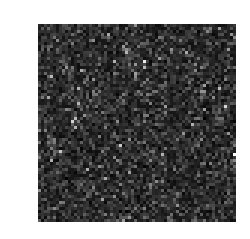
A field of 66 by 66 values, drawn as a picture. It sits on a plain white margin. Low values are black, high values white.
Seam: none. Histogram: skewed, a long tail of high values. Slope: none. Average level on the scale: 20%. Odd rows or columns: none. Grain: fine. Stripes: none.
